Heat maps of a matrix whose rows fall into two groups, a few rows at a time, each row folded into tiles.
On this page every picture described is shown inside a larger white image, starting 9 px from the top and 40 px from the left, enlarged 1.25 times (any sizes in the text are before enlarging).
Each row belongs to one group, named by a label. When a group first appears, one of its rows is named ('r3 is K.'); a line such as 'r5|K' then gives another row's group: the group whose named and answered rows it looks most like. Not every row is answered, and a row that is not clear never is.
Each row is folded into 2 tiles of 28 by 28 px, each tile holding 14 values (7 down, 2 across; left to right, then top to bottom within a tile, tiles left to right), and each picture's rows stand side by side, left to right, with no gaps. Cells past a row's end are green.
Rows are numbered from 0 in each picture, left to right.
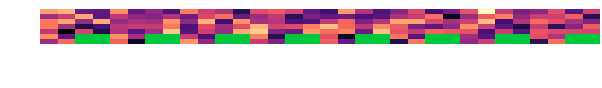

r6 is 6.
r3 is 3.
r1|3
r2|3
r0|6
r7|6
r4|3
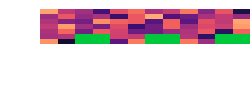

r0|3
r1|6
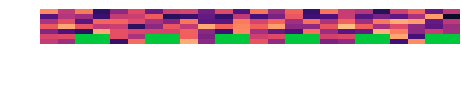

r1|6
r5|6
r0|3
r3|3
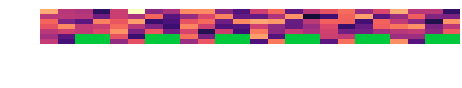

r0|3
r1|6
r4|6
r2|6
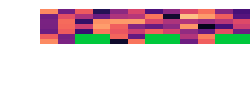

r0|3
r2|6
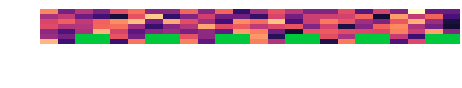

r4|6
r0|3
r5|6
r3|3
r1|6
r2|3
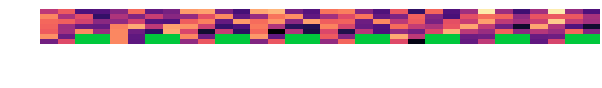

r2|6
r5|3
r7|6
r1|3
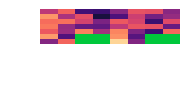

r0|6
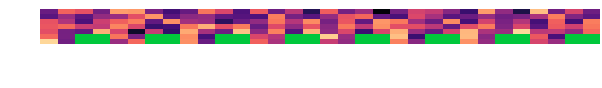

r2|3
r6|3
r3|3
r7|3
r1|6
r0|3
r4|3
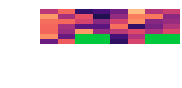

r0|6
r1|6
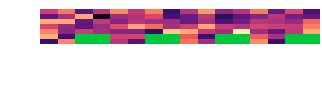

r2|3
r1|3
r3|3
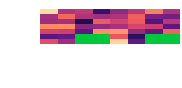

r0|3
